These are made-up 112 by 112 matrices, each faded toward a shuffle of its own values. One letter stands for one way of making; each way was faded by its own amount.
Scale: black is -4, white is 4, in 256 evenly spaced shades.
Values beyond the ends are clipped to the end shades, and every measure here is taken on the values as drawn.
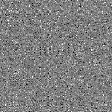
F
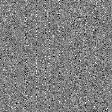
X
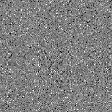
F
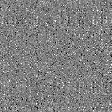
F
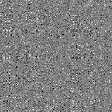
F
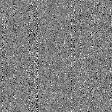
X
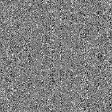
X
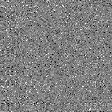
F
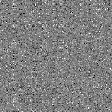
F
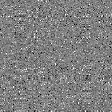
F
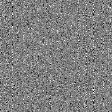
X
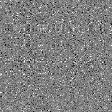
F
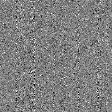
X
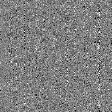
X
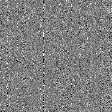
X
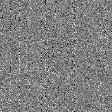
X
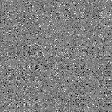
F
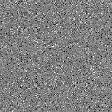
F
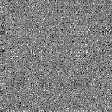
F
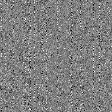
X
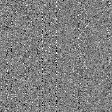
X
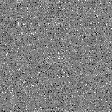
F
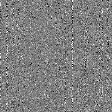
X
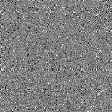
F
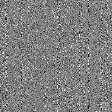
X
